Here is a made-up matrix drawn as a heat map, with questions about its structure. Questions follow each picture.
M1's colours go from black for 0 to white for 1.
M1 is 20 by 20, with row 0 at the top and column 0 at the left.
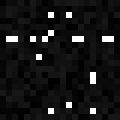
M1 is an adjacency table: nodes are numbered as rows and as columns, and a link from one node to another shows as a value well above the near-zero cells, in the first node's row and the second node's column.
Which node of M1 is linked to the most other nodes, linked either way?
node 6
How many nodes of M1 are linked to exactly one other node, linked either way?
3
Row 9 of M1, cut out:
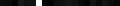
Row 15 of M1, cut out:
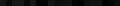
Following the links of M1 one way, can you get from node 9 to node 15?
yes
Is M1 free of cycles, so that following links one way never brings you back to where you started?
yes
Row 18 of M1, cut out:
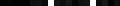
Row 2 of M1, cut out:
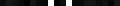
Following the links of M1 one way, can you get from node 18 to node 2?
no
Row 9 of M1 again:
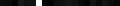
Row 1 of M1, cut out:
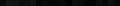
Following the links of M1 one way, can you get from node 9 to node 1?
yes
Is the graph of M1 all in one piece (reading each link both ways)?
no
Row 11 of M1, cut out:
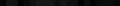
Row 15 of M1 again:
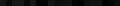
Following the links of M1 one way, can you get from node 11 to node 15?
no
